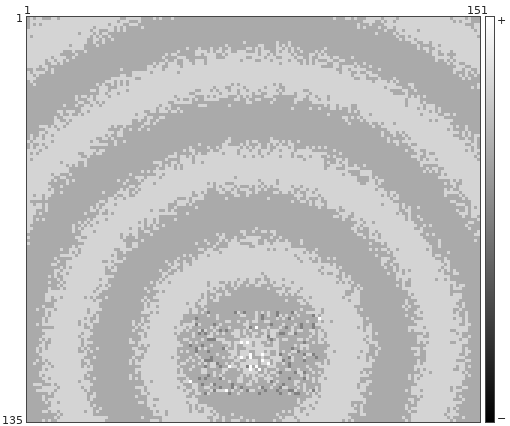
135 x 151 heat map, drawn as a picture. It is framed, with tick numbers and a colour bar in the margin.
Concentric rings centre on the bottom middle. An odd patch, rougher than its surroundings, sits in the bottom middle. The bottom middle is the roughest part. The histogram has two humps.
